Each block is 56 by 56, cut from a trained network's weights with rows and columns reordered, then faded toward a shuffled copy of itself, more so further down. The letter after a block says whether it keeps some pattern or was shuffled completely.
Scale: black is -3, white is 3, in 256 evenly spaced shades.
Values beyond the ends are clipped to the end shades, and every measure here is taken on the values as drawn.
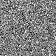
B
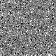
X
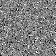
B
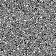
B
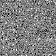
X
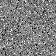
B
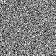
X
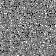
X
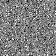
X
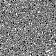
B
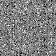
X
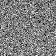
X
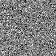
X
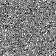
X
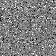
X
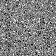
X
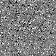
X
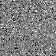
X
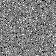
B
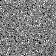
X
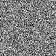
X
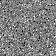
B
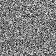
B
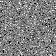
B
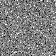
B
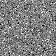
B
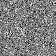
B
